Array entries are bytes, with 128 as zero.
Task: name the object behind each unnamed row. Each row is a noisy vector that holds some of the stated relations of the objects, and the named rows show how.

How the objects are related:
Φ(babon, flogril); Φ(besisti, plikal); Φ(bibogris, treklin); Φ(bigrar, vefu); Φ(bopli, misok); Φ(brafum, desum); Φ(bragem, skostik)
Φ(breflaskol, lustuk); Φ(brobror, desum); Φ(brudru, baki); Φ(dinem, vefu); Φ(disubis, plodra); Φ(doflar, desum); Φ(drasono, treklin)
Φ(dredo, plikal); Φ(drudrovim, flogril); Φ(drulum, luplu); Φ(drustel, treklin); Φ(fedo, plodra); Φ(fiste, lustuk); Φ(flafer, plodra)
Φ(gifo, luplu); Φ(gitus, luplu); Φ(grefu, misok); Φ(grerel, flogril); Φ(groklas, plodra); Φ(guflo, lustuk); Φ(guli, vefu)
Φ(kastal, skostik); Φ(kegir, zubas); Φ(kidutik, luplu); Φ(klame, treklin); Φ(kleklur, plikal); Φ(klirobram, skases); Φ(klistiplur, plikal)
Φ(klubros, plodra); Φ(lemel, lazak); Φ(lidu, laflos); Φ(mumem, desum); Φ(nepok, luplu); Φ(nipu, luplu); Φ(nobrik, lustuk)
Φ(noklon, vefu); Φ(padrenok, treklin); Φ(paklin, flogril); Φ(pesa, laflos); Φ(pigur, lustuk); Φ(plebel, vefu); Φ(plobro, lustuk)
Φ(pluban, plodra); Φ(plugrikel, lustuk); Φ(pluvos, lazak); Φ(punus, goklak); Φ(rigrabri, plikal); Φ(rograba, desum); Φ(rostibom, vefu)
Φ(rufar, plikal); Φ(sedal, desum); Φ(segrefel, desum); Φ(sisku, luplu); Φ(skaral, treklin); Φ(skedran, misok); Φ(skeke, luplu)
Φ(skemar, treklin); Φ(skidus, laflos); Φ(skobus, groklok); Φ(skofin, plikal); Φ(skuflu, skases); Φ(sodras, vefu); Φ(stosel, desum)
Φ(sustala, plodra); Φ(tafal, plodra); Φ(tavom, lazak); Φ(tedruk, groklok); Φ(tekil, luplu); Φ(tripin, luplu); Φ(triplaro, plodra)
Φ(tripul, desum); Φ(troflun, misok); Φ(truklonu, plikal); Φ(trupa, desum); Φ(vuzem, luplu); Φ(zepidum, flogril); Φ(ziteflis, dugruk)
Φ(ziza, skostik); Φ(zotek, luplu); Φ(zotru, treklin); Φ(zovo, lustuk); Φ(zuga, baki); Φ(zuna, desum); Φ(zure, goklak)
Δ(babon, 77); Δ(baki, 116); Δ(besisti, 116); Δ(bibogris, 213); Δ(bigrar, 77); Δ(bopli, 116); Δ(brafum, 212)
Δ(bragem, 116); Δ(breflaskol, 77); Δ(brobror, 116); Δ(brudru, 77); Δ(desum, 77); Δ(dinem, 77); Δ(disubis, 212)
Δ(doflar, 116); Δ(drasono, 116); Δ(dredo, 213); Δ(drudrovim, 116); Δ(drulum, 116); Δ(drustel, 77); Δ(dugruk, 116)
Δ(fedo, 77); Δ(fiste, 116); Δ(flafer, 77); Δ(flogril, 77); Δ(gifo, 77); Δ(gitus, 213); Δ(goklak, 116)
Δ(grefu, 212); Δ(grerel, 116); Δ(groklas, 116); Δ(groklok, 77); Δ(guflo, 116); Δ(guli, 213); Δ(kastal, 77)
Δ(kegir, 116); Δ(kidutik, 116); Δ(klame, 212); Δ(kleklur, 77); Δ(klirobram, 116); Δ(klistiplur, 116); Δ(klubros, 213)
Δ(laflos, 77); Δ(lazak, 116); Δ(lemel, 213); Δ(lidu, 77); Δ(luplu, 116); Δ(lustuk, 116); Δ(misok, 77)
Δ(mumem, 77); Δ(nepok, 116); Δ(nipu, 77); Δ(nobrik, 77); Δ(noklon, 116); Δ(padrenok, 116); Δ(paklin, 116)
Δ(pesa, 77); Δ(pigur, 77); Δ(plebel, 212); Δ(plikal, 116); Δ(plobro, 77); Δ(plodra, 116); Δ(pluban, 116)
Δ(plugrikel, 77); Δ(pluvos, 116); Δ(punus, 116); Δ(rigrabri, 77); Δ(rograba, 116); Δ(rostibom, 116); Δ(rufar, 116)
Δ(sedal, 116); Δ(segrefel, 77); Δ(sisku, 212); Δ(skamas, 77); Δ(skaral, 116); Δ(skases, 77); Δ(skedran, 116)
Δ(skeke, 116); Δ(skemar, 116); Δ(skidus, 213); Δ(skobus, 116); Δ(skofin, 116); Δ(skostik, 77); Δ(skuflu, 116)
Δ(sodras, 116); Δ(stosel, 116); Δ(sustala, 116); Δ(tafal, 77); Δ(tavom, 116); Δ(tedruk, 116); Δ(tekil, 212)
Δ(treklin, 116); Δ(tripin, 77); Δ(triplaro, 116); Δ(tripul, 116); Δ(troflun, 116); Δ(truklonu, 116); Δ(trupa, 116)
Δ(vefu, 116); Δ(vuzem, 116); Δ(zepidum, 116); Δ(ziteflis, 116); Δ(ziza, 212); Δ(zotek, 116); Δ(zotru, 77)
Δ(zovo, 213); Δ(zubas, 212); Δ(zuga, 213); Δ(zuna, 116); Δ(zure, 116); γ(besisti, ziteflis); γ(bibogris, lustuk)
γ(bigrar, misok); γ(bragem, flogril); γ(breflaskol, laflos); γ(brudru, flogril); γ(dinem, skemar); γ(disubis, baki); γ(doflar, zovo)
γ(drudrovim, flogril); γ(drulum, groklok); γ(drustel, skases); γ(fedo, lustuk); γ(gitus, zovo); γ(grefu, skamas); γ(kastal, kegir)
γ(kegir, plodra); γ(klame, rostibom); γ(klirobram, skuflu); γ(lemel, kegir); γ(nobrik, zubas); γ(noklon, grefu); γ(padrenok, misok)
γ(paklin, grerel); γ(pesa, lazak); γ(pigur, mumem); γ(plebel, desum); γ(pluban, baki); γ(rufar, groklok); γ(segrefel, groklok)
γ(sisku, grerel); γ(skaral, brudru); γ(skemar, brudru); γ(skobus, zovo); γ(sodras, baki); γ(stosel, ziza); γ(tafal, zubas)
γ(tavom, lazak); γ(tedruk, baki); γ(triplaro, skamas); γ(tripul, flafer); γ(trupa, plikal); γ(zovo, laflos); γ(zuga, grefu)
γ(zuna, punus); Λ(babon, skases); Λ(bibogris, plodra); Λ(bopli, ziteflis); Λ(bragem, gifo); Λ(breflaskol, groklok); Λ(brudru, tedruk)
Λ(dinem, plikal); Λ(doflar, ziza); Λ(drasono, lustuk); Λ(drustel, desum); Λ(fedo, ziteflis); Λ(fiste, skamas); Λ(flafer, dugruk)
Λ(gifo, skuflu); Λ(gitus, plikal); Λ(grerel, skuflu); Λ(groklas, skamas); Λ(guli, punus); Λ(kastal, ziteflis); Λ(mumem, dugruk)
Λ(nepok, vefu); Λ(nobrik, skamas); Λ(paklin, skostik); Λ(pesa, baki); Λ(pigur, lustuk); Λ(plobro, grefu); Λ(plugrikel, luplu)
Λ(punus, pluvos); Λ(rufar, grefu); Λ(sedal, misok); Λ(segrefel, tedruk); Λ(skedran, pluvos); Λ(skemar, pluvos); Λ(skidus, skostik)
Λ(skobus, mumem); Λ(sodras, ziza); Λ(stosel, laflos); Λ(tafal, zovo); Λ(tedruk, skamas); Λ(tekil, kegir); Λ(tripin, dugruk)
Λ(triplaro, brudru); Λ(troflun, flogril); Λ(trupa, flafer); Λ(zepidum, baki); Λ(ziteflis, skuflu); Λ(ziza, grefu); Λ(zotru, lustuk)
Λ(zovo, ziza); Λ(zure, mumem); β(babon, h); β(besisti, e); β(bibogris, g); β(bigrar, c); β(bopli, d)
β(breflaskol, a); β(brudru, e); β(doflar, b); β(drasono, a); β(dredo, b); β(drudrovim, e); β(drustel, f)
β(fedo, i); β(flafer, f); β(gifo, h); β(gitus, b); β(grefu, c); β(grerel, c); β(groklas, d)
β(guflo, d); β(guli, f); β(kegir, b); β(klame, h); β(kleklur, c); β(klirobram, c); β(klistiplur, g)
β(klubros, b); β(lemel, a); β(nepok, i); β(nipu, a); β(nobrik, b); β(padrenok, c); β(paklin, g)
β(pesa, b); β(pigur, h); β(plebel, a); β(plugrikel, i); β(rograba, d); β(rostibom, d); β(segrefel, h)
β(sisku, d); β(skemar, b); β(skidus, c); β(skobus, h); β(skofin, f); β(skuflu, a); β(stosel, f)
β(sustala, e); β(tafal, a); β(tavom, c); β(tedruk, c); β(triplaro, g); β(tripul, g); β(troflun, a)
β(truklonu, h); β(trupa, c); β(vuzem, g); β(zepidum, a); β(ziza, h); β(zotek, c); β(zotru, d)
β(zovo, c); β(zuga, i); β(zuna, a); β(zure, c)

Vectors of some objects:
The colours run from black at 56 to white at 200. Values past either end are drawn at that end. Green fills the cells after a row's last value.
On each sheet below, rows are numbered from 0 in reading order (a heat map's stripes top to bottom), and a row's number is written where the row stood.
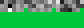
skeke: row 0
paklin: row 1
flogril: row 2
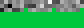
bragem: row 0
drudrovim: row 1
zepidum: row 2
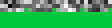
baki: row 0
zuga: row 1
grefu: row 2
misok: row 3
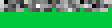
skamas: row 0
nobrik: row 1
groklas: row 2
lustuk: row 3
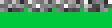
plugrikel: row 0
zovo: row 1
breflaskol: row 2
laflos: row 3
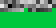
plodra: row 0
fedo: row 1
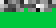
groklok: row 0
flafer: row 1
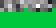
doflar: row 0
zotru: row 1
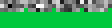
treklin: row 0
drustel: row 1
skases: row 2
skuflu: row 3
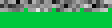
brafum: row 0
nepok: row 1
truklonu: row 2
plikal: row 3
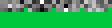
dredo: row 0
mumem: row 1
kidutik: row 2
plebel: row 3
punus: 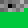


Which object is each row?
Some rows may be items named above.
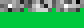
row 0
skidus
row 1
tedruk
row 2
gitus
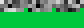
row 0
disubis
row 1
ziteflis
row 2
kastal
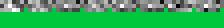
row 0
grefu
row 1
plebel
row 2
pesa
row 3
zure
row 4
lemel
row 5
pesa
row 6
plodra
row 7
skidus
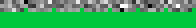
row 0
groklas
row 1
drudrovim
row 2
besisti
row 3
triplaro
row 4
guli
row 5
fiste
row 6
zovo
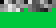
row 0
zotek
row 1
dinem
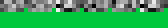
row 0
skemar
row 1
paklin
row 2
brudru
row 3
bragem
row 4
rograba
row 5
brudru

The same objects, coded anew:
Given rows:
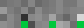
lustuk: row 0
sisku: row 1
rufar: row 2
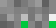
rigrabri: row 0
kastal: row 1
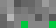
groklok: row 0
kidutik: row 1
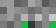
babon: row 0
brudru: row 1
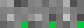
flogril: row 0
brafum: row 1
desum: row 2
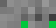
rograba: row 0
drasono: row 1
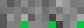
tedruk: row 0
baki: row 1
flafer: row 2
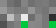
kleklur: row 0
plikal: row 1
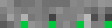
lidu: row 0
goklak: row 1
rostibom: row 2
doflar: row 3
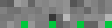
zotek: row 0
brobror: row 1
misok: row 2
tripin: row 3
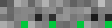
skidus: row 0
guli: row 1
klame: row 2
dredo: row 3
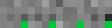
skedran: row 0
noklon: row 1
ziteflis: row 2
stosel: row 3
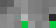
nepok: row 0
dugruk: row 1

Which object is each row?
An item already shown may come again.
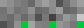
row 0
nipu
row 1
skuflu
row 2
grerel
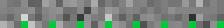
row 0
rufar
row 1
bibogris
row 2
skuflu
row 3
gifo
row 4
noklon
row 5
tekil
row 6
pluvos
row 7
breflaskol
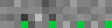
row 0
pluvos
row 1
zubas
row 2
sustala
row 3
sustala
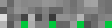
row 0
skobus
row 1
doflar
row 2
tripin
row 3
pesa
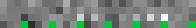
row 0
plebel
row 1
nobrik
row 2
gifo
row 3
skamas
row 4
tedruk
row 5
plugrikel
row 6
tripul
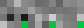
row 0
lemel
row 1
grefu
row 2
bopli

